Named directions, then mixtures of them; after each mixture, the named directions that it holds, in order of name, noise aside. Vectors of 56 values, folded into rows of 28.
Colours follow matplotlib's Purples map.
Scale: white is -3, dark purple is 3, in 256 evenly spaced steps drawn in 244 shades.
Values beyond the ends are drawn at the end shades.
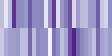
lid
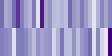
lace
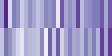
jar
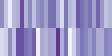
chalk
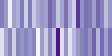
chalk, jar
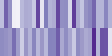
lace, lid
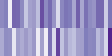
chalk, jar, lace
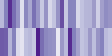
chalk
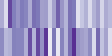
chalk, jar, lid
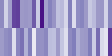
lace, lid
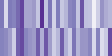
jar, lace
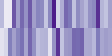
chalk, lid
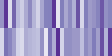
jar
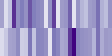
lid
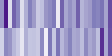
jar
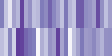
chalk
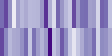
lid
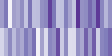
chalk, jar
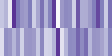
chalk, jar, lid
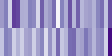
jar, lace, lid
